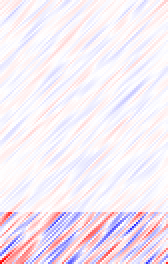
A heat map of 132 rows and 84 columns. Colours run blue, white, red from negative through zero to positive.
The top part is calmer, up to a seam about 80% of the way down. The distribution is heavy-tailed on both sides. The grain runs diagonally up to the right. There is no overall slope. No single row or column stands out from its neighbours.
